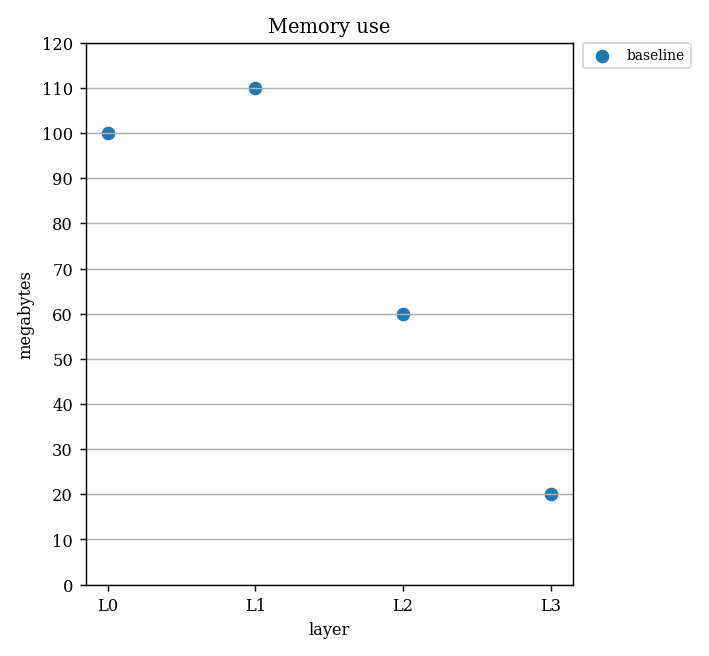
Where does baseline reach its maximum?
L1
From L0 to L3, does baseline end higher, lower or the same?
lower
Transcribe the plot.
Title: Memory use
x-axis: layer, ticks L0 L1 L2 L3
y-axis: megabytes, ticks 0 10 20 30 40 50 60 70 80 90 100 110 120
Legend: baseline
Values:
baseline: 100 110 60 20
